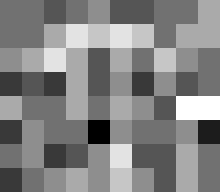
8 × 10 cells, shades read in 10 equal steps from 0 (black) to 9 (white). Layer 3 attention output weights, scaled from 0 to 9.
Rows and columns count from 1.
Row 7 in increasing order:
2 3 3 3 4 4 5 5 6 8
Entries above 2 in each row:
10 10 10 7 10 7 9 9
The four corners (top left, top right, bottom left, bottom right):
4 6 2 4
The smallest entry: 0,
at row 6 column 5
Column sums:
29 35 34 43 32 48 33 33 44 38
